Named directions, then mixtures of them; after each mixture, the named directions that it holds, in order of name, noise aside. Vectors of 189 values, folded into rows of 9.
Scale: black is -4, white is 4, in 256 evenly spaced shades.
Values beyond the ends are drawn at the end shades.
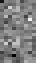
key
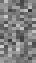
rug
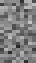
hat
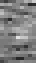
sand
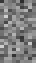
key, rug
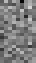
hat, key, rug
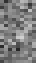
rug, sand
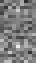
hat, key, sand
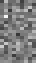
key, rug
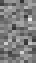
hat, key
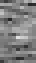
sand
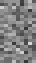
hat, rug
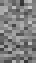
hat, rug, sand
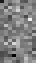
key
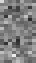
key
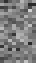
hat, rug, sand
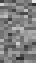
hat, rug, sand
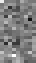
key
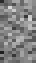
hat, key, rug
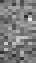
hat, key, sand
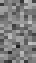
hat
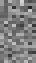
hat, rug, sand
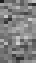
key, rug, sand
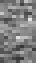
hat, key, sand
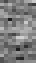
sand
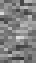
hat, sand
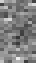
hat, key, sand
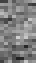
key, sand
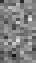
hat, key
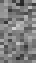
rug, sand
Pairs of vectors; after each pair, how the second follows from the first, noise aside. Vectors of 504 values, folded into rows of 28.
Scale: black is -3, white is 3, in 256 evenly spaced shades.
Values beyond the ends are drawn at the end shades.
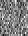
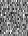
wrapped around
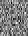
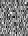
reversed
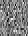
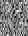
wrapped around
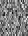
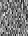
sign-scrambled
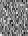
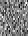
wrapped around
